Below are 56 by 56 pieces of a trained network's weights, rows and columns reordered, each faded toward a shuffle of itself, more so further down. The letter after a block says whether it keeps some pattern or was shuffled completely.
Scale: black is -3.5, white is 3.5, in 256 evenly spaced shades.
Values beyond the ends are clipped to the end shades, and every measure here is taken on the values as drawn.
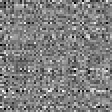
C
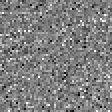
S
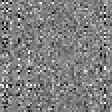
C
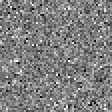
S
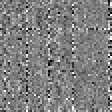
C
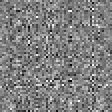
C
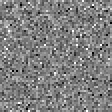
S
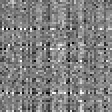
C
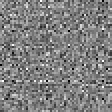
C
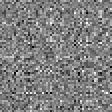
C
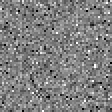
S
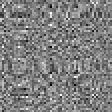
C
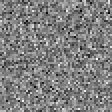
S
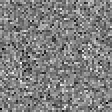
S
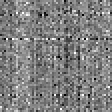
C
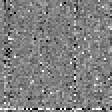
C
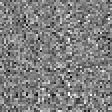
C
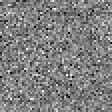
S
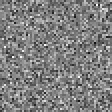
S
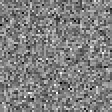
S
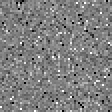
S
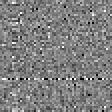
C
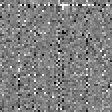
C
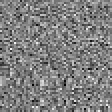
C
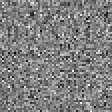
C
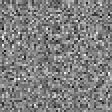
C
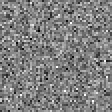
S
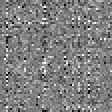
C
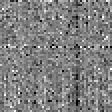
C
